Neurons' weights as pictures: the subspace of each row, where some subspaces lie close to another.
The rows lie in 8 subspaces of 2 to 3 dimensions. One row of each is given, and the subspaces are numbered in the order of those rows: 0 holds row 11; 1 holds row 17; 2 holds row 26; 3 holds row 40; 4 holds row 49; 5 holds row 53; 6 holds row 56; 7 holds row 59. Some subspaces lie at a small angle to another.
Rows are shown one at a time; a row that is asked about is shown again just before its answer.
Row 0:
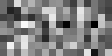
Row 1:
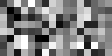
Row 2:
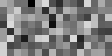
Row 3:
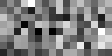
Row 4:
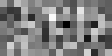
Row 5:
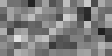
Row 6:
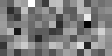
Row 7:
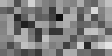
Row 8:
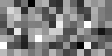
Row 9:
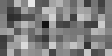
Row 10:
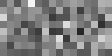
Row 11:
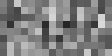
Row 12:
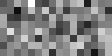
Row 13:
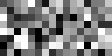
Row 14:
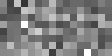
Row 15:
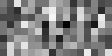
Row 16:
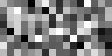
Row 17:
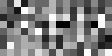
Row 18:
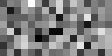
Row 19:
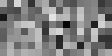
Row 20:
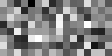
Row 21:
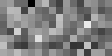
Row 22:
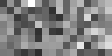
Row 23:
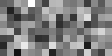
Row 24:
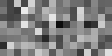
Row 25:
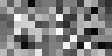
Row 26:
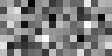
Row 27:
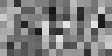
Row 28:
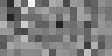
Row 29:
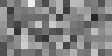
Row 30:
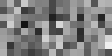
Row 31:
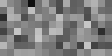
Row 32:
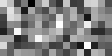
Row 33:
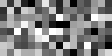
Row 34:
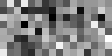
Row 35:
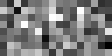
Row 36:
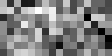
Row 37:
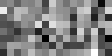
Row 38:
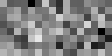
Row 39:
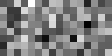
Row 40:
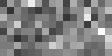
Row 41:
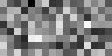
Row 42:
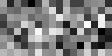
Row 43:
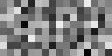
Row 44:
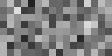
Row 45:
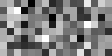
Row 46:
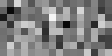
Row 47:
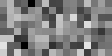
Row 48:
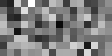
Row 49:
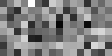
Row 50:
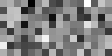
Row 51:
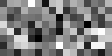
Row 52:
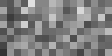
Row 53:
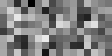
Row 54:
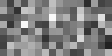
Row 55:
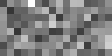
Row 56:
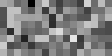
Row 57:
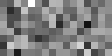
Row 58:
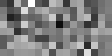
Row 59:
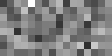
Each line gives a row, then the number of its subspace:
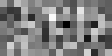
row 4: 5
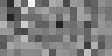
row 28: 7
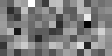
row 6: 1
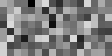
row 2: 6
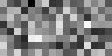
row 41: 4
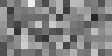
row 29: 6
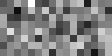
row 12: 6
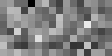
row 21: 1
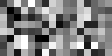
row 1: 5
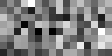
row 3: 1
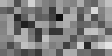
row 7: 3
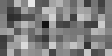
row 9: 0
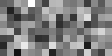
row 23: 0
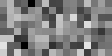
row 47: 0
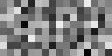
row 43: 4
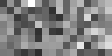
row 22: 3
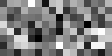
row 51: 4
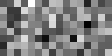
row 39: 2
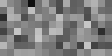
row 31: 7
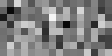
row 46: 5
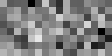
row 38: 4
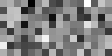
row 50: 2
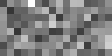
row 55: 6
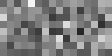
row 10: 5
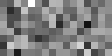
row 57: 1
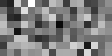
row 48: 7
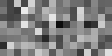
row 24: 1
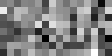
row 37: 6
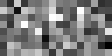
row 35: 3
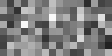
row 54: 2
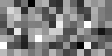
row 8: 1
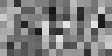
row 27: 0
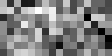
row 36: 3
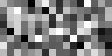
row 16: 6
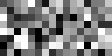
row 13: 0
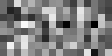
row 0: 5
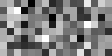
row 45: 2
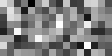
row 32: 7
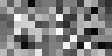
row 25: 3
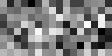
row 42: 4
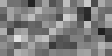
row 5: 3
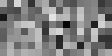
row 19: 5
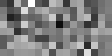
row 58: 7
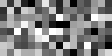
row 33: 6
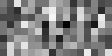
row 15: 0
